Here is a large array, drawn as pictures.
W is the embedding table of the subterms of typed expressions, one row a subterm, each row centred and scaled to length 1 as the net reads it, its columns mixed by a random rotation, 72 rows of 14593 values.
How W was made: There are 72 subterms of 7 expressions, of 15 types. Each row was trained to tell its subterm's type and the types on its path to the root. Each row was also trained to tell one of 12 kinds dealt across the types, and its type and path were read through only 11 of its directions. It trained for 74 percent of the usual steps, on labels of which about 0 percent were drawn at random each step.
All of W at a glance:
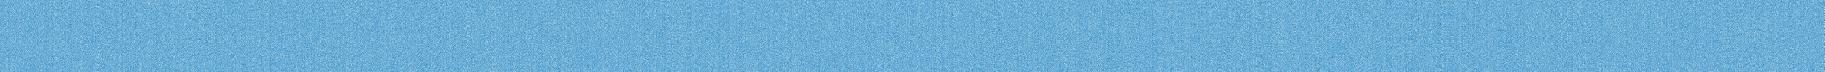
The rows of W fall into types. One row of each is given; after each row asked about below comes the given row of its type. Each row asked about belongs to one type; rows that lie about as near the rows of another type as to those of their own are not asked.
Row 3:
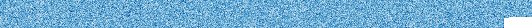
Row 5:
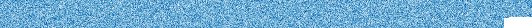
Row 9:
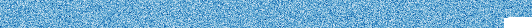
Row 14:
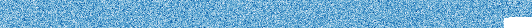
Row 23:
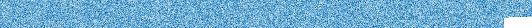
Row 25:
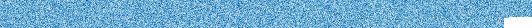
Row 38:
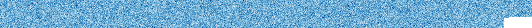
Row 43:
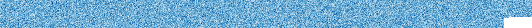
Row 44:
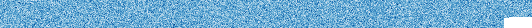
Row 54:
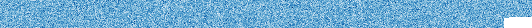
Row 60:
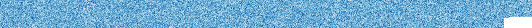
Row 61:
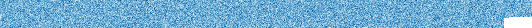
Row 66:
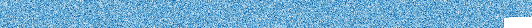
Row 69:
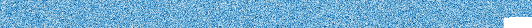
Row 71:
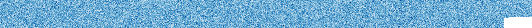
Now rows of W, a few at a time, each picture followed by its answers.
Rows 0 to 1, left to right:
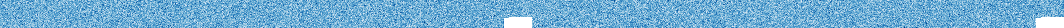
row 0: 3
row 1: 14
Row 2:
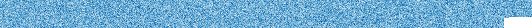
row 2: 54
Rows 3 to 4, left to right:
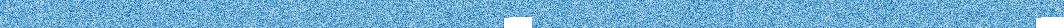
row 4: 3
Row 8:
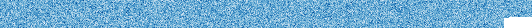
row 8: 38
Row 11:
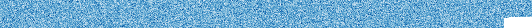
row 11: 9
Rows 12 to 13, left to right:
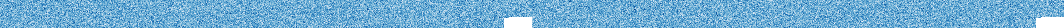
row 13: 61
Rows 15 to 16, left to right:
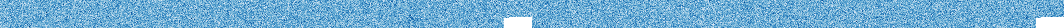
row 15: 14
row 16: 9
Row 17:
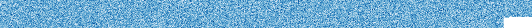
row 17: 69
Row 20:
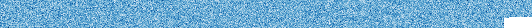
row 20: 5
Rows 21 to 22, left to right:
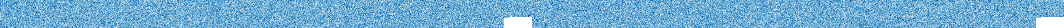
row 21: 9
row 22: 54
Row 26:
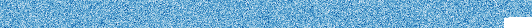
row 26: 9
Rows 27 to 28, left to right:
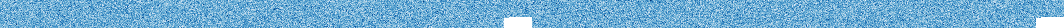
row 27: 69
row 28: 54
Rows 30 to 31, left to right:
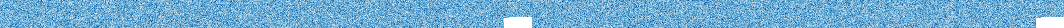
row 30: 14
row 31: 66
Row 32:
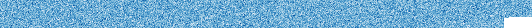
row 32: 38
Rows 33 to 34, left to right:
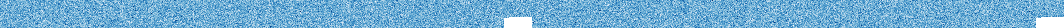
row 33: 25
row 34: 54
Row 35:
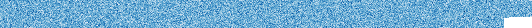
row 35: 9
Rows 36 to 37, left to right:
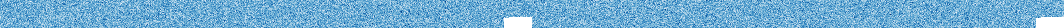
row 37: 23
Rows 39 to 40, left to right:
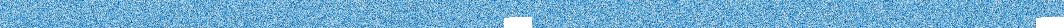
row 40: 25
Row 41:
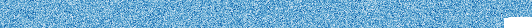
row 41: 25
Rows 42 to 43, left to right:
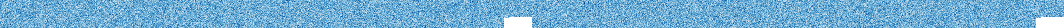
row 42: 25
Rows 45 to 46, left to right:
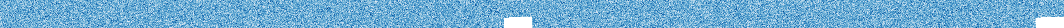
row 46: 14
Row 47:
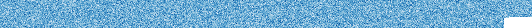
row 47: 23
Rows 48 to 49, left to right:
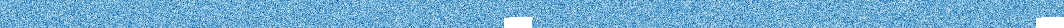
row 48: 5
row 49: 25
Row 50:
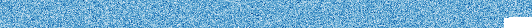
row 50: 60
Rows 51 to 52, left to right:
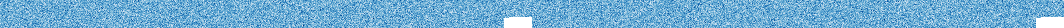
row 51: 71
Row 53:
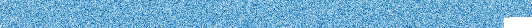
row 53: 14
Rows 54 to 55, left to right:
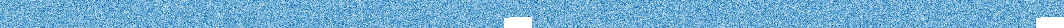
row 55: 3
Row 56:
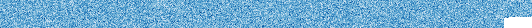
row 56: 23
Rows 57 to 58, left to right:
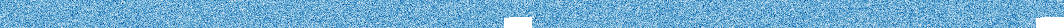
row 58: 61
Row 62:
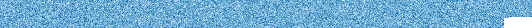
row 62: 5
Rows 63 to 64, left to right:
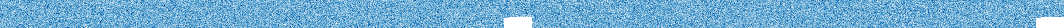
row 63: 69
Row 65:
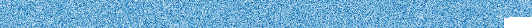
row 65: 23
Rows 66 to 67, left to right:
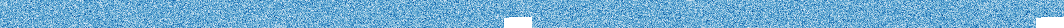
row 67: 54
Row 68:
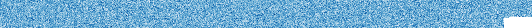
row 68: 61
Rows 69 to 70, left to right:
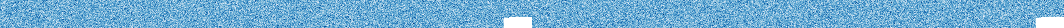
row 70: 69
